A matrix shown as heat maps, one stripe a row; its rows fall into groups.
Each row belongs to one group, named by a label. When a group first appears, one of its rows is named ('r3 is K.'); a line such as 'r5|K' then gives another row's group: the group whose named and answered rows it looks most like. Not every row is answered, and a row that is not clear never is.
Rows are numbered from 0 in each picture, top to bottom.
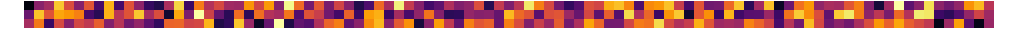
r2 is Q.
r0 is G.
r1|G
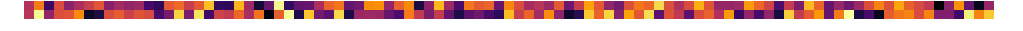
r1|G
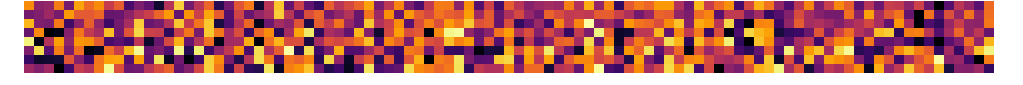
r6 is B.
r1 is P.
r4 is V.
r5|G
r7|B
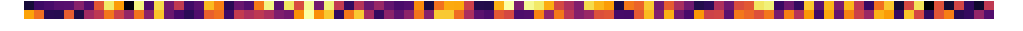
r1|B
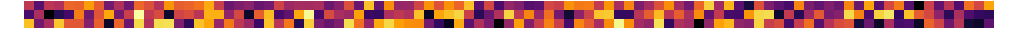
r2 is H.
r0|P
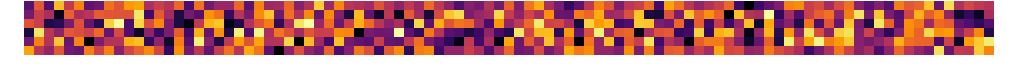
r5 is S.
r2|B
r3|G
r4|G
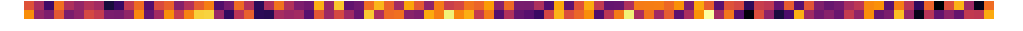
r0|Q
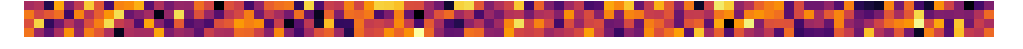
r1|V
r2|S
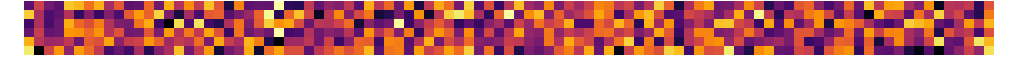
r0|P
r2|G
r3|P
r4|S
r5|V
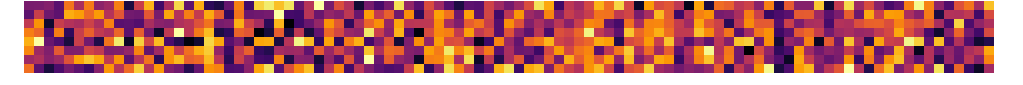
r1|P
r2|Q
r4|B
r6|P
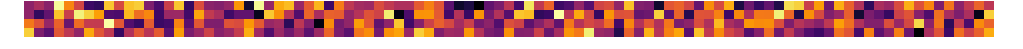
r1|H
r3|S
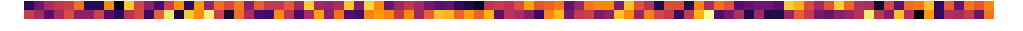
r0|G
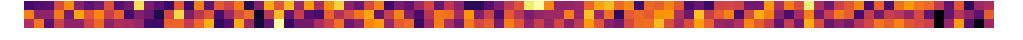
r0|G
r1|V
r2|Q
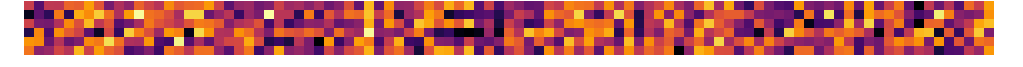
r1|H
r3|G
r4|S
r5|V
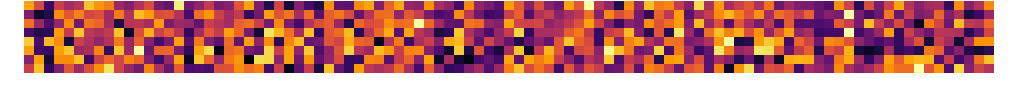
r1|H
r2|S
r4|V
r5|H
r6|G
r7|S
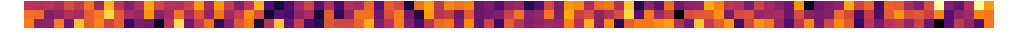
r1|S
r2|V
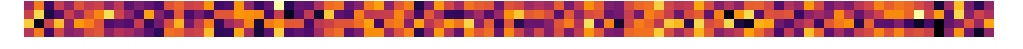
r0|Q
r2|V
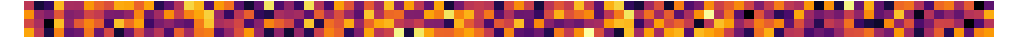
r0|H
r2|H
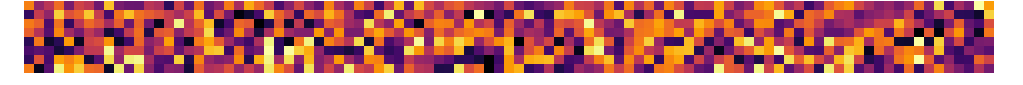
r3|Q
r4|B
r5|B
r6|G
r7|H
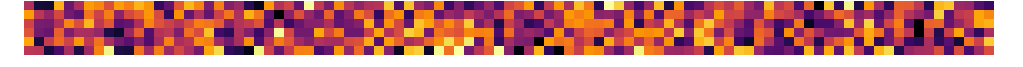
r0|H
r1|S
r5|B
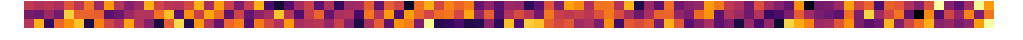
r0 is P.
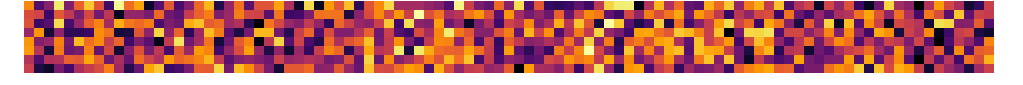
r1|Q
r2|H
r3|B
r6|P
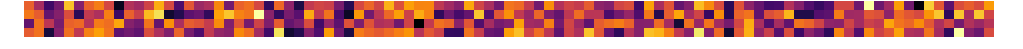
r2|P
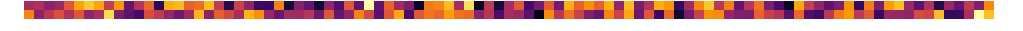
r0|P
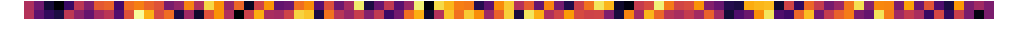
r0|B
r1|B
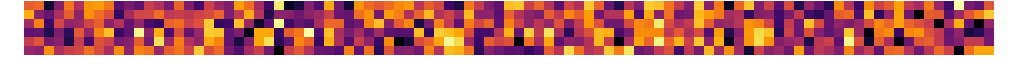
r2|Q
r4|B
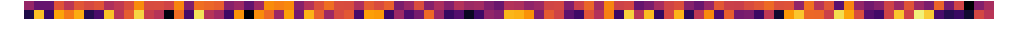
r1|G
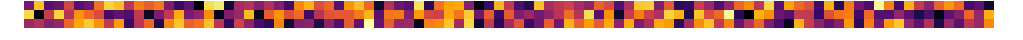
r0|B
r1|V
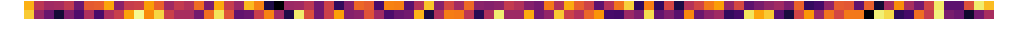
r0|S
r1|B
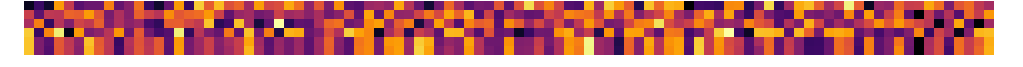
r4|S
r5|S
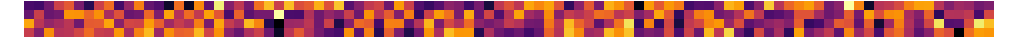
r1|P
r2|S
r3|P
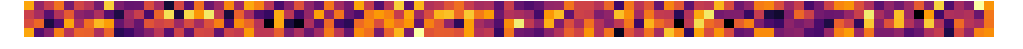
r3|V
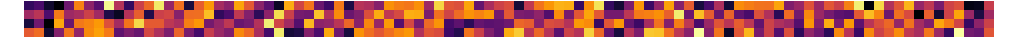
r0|B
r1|Q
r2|H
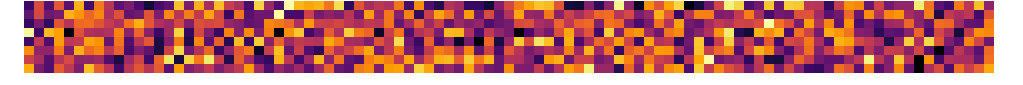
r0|G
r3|V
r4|G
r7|S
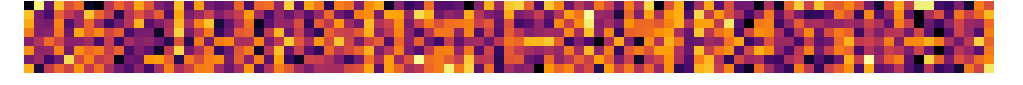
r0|G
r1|S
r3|V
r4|G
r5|V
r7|V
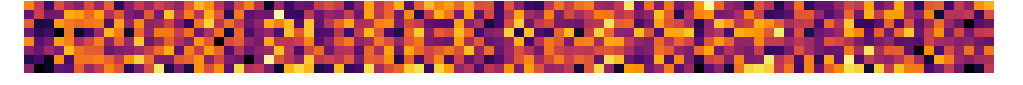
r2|H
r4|H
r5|P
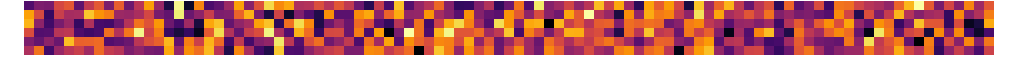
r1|S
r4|P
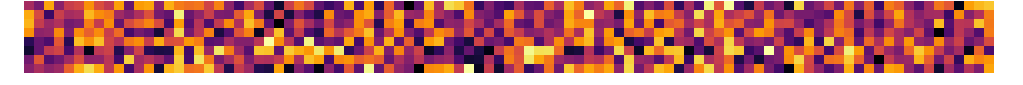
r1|S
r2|S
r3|V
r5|G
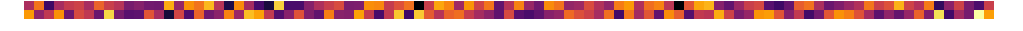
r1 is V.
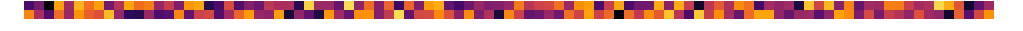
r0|H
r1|V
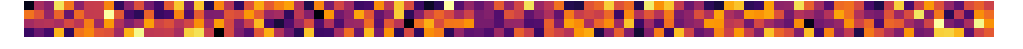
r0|G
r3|H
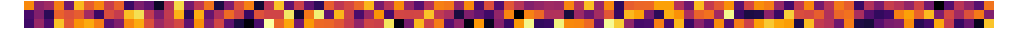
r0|V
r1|G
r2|H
